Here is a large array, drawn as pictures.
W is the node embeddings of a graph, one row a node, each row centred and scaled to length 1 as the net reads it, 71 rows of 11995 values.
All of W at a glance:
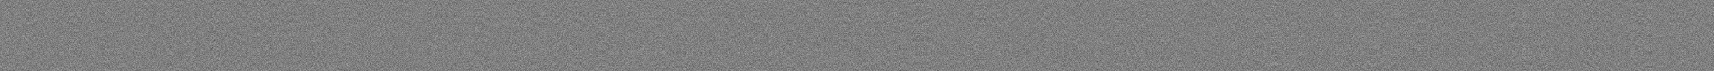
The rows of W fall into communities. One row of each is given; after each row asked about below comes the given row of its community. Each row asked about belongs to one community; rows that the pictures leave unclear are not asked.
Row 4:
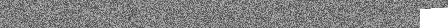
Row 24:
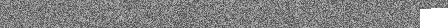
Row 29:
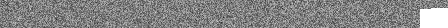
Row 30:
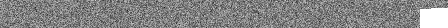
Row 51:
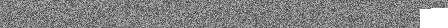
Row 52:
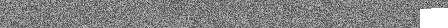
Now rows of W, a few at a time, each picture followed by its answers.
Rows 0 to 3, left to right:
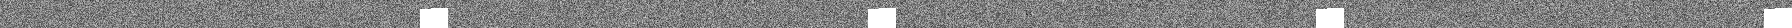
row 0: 51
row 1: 30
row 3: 4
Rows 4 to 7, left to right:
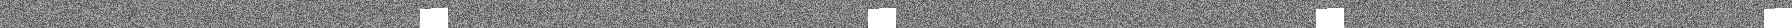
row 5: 24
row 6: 29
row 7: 52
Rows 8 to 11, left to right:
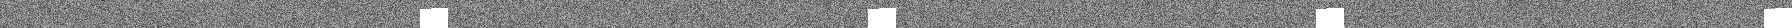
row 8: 24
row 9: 51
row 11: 52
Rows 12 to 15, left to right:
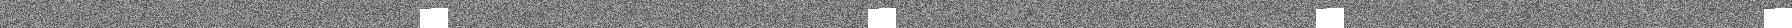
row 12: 30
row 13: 30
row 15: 24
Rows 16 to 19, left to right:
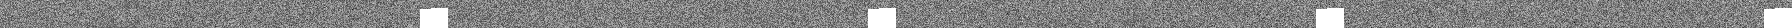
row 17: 4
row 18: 24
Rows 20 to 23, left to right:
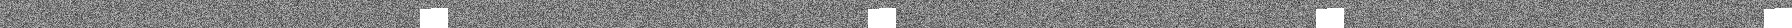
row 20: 30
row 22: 29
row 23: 51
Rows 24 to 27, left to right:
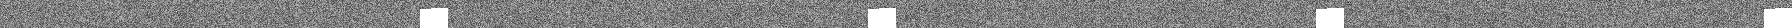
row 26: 24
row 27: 29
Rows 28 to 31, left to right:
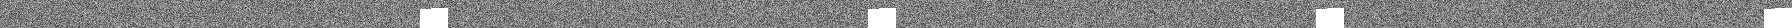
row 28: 4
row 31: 52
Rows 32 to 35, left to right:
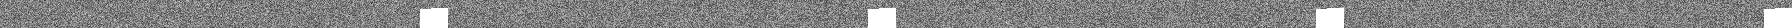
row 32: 4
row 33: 51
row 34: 4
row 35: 51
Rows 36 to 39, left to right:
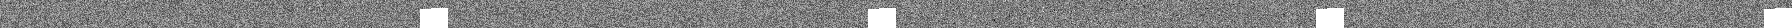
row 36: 52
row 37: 29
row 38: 52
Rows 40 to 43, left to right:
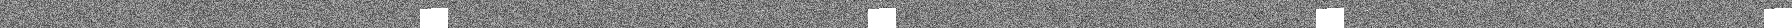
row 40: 52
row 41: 29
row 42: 4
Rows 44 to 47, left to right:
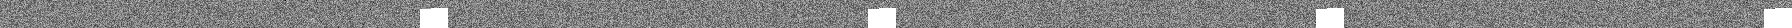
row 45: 30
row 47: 29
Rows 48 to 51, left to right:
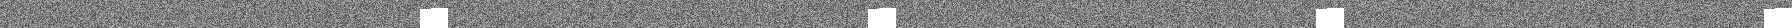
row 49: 30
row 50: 4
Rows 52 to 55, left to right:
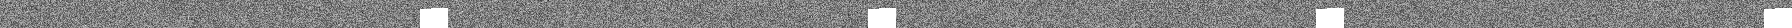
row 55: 29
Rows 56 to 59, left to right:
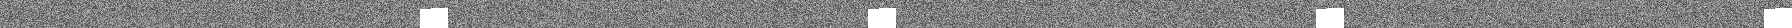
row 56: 4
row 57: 24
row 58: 30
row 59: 24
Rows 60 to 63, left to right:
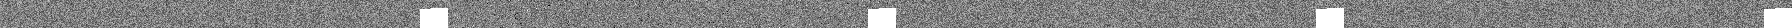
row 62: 30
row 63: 29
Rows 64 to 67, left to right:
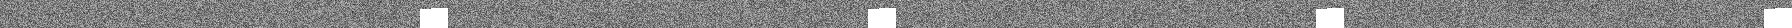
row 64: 29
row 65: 24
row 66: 51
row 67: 52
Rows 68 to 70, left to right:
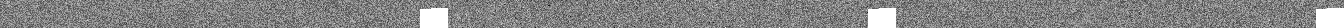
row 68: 24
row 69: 4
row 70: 30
